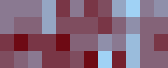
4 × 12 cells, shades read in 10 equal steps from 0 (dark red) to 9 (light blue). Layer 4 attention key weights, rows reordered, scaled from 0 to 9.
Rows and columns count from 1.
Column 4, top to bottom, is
7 7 2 2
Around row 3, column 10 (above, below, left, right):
6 8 5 4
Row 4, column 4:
2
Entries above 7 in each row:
1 0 1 2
